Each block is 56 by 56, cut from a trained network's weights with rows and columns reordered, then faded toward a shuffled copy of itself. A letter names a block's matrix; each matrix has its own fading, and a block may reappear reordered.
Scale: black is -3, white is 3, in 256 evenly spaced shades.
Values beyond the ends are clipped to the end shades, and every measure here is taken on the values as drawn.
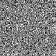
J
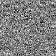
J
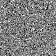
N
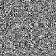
J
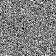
N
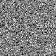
J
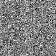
N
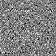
J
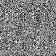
J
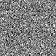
J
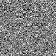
J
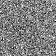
N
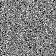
N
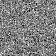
N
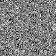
J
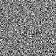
J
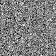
N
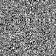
J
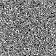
N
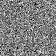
N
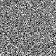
J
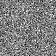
N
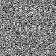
J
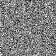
N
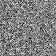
N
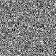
J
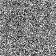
N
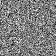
N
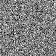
N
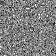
N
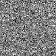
J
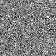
J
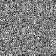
J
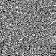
J
